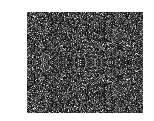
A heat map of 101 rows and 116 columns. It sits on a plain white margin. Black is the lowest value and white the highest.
Slope: none. Stripes: none. Seam: none. Grain: fine. Histogram: skewed, a long tail of high values. Mirror symmetry: top to bottom. Average level on the scale: 30%.
